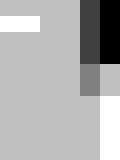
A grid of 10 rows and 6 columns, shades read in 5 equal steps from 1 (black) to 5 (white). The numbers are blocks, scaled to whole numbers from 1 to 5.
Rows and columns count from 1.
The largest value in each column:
5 5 4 4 4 5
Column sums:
41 41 40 40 30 32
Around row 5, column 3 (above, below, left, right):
4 4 4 4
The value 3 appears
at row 5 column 5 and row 6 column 5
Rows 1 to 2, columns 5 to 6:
2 1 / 2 1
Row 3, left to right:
4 4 4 4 2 1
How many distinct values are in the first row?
3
